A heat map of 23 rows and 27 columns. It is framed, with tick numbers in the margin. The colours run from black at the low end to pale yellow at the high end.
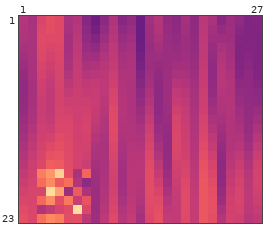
An odd patch, rougher than its surroundings, sits in the bottom left. The ninth with the highest average is the bottom left. The grain runs up and down. The field climbs toward the bottom left. On average the colour sits 50% of the way up the scale.
